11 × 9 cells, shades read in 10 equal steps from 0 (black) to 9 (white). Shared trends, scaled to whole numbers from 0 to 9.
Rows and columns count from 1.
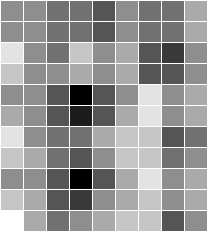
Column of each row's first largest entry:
9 9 1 1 7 7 1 1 7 1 1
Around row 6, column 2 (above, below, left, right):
5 5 6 3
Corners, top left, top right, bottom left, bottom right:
5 6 9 5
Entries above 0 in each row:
9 9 9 9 8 9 9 9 8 9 9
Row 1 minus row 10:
-2 -1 1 2 -2 -1 -3 -1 0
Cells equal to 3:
15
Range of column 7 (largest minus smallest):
5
